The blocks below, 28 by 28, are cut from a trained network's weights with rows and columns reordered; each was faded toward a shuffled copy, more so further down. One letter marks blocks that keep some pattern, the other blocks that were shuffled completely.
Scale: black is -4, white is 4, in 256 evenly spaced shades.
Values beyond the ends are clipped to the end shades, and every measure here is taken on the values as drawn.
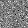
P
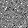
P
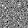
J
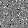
P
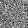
P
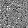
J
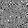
J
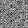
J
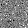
P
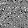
J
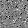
P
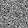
P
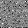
J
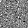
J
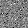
P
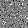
P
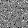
P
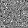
J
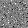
P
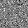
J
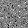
J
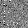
J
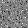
J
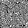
J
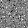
P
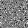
P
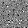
J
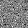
J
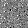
P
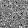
P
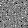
P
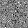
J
